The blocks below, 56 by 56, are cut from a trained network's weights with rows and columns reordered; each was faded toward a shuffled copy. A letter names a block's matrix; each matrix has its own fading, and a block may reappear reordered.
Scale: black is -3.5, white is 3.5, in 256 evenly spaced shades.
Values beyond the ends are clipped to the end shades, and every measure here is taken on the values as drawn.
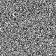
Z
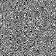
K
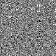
K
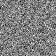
Z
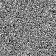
Z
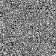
K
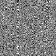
K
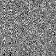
K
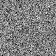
Z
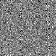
K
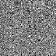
K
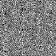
K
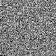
Z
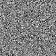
Z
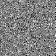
K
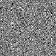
K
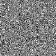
K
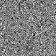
K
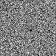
Z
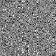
K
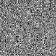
K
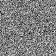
Z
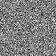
Z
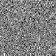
K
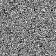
Z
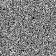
Z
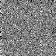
K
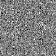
K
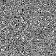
K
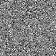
K
